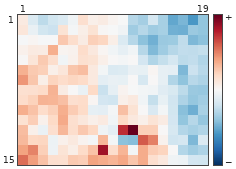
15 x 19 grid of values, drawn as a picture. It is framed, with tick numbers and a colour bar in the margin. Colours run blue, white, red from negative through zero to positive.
An odd patch, rougher than its surroundings, sits in the bottom middle. There is an overall slope up to the bottom left. Overall the values sit about 50% of the way up the scale. No regular stripes run through it.
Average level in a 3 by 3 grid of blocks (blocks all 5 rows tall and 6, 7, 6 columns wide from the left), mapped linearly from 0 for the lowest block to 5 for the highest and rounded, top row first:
3 3 0
5 3 1
5 5 2
